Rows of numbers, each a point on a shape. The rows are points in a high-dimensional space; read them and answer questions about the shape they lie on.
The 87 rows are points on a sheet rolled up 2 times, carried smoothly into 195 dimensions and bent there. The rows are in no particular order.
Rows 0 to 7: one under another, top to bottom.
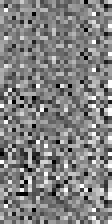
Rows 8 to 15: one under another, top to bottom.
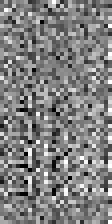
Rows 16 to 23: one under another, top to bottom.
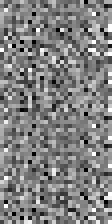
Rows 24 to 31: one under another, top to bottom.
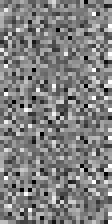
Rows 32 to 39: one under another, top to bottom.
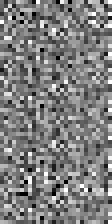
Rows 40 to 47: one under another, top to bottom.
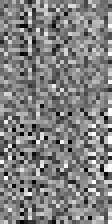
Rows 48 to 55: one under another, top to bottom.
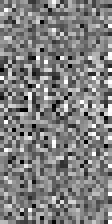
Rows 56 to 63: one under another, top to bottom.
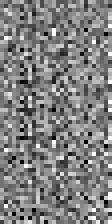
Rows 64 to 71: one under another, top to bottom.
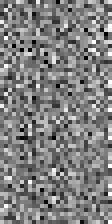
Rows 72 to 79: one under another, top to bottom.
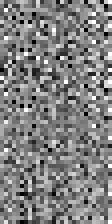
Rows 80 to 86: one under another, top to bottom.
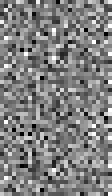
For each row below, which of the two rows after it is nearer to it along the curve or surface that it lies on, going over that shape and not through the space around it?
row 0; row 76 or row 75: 76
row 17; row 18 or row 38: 38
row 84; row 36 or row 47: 47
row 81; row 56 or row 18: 18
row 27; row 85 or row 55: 55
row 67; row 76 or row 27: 76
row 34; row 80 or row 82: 80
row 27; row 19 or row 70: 70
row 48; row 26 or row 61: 61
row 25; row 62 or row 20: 20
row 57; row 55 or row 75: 75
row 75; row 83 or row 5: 5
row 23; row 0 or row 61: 61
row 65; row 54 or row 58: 58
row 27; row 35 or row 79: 35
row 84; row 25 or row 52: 52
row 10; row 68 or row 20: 20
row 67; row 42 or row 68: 68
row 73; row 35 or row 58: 35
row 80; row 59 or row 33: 59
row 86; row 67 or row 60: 60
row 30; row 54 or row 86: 86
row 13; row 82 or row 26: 82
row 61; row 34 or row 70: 70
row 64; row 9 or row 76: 76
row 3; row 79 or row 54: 79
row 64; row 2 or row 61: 2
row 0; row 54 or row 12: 12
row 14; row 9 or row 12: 12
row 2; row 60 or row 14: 60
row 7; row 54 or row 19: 19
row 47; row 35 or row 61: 35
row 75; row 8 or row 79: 8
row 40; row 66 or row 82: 82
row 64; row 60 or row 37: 60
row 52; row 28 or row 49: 28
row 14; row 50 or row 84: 50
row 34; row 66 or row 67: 67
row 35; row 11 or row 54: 11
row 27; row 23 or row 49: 23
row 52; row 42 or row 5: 5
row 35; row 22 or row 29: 22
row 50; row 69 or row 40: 40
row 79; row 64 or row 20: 64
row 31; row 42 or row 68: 68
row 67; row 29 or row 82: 29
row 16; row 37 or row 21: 21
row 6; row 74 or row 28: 74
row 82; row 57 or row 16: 57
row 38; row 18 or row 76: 18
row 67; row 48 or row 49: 49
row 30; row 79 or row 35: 35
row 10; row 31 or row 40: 40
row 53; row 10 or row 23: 23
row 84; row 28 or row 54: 28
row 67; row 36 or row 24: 24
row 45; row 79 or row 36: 79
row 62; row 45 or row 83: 83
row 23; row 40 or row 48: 48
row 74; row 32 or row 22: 32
